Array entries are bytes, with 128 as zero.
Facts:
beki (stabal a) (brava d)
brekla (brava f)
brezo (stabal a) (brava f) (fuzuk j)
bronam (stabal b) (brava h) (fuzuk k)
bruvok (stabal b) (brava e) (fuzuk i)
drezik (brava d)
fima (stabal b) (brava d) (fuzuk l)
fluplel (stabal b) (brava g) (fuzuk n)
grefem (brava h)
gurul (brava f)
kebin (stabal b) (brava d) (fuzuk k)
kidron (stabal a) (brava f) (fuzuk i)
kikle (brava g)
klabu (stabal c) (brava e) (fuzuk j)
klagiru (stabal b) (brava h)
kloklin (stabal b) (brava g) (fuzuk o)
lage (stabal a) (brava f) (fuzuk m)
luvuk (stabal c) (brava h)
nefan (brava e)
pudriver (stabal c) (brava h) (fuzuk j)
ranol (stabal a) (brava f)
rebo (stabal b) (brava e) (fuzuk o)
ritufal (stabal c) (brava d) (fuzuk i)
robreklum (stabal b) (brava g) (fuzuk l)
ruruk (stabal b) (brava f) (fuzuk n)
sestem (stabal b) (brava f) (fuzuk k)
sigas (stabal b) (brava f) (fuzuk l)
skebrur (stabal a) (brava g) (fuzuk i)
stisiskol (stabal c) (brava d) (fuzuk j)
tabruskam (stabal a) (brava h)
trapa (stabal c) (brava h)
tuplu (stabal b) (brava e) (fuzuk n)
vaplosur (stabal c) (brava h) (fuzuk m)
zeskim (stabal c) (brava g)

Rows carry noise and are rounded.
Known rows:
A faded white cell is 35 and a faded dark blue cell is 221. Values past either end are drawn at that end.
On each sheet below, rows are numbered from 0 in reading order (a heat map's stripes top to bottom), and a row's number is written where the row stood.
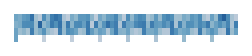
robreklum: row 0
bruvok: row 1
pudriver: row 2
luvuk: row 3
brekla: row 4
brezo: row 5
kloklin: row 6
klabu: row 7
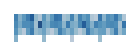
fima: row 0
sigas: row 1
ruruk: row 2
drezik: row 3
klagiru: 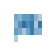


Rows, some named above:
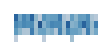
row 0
ritufal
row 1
skebrur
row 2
fluplel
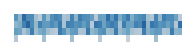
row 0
tuplu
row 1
brezo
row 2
stisiskol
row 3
kebin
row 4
kidron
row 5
stisiskol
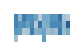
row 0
stisiskol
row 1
robreklum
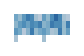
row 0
rebo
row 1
nefan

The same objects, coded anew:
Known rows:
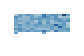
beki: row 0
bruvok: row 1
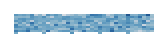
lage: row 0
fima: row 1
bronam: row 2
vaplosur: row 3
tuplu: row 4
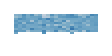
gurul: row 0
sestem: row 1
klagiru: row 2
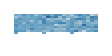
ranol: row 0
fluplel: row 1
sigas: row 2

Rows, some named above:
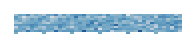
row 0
ritufal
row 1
ritufal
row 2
skebrur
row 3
brezo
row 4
kebin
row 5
kloklin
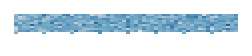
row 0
stisiskol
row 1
pudriver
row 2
fima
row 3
sestem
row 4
ruruk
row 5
kidron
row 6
robreklum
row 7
brezo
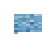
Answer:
lage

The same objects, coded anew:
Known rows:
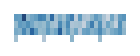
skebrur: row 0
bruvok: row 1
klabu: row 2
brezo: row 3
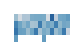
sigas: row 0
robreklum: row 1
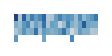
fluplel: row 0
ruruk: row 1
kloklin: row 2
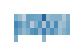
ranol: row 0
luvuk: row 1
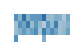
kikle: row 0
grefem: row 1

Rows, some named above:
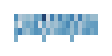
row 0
stisiskol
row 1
tuplu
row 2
nefan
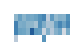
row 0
kidron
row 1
rebo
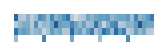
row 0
pudriver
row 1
kloklin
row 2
sigas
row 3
ritufal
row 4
kloklin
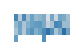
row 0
nefan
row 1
fima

